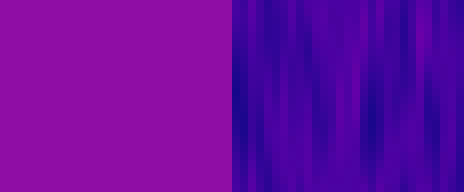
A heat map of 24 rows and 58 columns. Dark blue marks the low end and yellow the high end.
The table splits into one row of 2 panels. Panel 1,1: low, flat. Panel 1,2: very low, streaked downward, faint in contrast.
